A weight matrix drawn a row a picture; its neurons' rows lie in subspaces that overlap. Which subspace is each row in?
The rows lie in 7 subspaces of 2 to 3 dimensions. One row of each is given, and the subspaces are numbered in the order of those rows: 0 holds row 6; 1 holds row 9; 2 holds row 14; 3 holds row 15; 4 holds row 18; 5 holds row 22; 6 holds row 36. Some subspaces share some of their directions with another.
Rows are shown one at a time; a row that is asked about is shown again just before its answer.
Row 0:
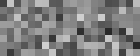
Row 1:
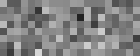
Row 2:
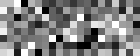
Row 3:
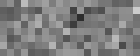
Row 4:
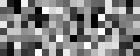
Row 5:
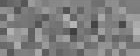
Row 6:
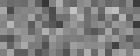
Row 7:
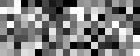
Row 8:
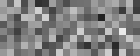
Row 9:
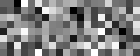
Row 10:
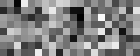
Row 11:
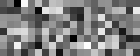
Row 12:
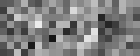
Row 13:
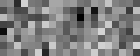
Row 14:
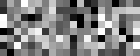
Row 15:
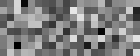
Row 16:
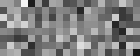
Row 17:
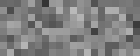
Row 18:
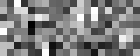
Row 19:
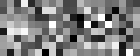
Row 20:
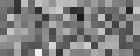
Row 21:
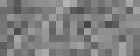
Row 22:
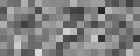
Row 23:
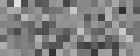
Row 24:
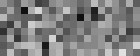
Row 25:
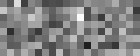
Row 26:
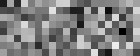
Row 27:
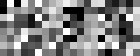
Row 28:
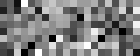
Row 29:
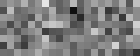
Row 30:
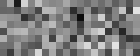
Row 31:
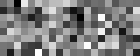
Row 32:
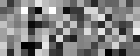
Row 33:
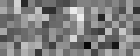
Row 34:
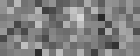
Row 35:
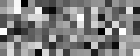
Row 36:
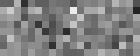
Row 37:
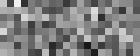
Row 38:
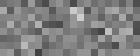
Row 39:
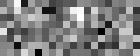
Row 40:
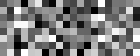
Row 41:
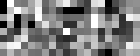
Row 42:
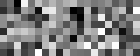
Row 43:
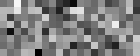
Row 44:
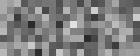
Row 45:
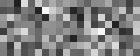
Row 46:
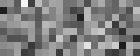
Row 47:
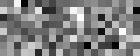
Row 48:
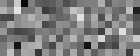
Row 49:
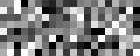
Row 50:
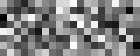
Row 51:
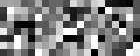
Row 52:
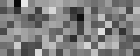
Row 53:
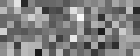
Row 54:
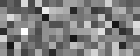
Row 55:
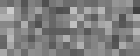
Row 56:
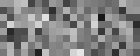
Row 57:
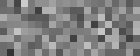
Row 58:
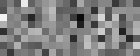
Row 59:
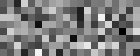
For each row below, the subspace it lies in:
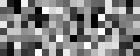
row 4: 5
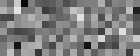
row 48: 3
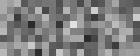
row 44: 3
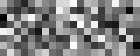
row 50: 2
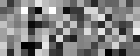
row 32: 4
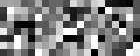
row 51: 5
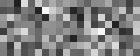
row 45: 1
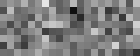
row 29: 0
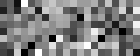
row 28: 3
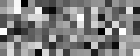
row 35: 5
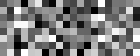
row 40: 3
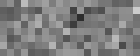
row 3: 6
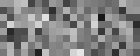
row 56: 6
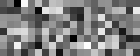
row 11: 0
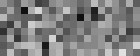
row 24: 4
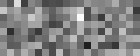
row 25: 1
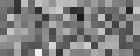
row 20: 2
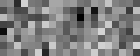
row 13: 4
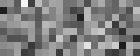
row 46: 6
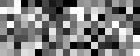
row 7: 2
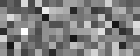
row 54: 1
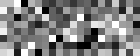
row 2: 3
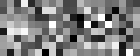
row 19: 2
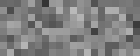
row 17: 0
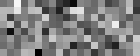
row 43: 2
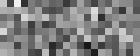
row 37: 4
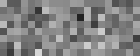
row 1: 5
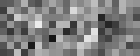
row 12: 3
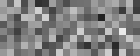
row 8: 4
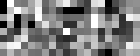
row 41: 5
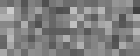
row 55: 6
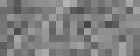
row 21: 2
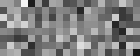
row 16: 6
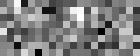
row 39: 4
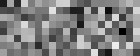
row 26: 5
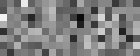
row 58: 2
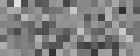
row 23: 4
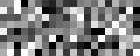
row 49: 3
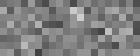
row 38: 0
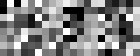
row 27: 5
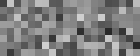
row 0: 4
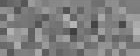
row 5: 6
